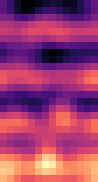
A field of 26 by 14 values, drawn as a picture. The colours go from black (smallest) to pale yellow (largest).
Ninth with the highest average: bottom middle. Slope: up to the bottom. Lone odd cells: none. Stripes: horizontal, repeating 4 times.
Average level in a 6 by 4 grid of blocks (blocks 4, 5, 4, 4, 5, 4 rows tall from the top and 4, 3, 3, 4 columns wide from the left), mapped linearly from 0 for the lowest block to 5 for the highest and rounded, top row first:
0000 / 1101 / 3223 / 1021 / 3333 / 5555
